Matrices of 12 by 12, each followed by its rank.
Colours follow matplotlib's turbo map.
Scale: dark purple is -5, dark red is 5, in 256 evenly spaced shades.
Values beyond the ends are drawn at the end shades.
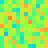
full rank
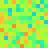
full rank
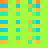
one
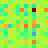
two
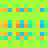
one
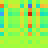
one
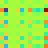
one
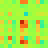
two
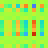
one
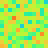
full rank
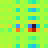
one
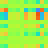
one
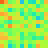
two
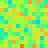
full rank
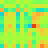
two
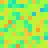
full rank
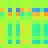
one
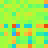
two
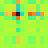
one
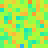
full rank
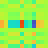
one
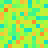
full rank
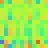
two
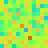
full rank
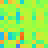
two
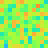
full rank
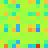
two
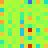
two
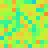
full rank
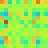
two
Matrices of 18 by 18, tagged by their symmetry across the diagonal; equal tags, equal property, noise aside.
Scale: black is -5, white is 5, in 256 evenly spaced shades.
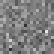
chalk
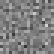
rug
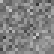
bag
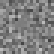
rug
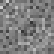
bag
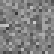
chalk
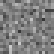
rug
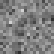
bag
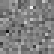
rug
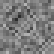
bag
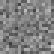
chalk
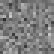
chalk
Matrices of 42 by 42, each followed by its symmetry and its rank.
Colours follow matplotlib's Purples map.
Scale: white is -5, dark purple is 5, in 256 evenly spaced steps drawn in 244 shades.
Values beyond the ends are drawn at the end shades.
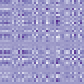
neither, rank two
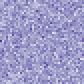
neither, full rank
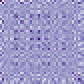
symmetric, rank three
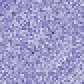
symmetric, full rank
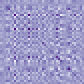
symmetric, rank three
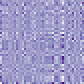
neither, rank three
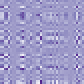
neither, rank two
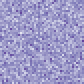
neither, full rank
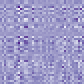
neither, rank three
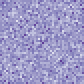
symmetric, full rank
